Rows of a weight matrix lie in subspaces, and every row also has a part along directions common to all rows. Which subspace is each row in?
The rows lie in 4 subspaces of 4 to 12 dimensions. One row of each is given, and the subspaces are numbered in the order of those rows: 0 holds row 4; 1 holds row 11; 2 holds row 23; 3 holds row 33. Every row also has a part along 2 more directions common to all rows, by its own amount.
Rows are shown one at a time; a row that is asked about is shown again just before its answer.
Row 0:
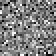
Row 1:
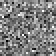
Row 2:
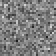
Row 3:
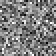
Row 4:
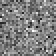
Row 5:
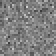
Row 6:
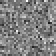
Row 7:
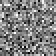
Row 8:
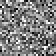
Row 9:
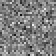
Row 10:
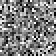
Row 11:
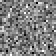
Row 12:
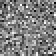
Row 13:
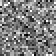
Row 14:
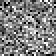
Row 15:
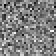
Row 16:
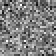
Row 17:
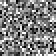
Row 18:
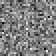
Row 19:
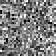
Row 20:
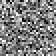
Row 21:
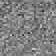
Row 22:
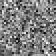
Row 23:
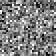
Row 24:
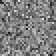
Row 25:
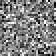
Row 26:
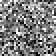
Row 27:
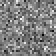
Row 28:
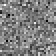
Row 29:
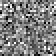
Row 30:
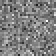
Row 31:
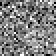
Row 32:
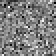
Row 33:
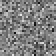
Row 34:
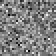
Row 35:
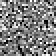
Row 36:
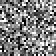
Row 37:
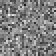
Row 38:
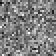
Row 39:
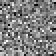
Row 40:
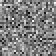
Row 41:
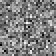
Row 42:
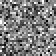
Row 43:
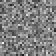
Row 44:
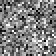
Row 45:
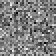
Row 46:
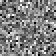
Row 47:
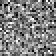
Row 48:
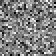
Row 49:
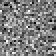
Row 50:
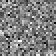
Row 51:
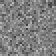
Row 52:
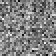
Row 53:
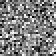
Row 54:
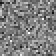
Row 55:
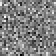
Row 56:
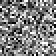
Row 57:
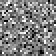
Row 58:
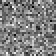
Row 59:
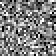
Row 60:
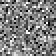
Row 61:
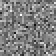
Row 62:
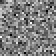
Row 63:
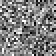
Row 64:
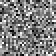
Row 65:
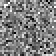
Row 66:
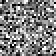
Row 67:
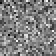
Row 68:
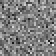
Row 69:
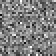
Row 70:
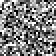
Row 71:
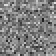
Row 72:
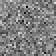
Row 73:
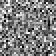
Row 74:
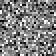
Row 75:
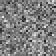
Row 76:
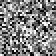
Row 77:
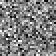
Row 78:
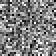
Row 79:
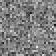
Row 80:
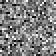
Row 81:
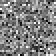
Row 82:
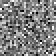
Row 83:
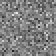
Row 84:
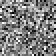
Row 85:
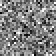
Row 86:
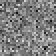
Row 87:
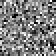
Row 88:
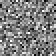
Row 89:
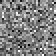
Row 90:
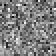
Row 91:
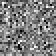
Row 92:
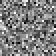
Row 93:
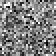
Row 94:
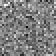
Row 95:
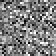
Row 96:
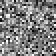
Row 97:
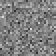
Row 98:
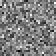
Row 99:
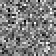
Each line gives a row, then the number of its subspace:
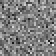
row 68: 2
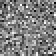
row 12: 1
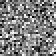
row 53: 1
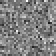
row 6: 1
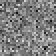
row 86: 2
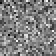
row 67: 1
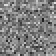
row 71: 1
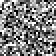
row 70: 3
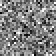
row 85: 3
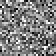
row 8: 2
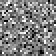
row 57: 2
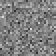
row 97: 2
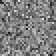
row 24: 0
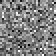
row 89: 2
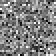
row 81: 1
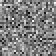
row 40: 0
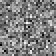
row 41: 2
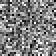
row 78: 0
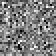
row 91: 1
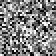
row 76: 3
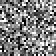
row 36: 2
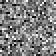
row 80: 1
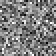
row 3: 3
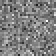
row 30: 3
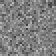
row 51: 0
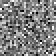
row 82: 0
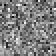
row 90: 2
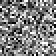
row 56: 1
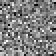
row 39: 2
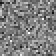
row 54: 0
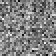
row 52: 0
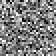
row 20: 2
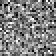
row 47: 2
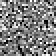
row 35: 1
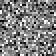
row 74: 2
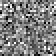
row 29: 1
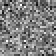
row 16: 2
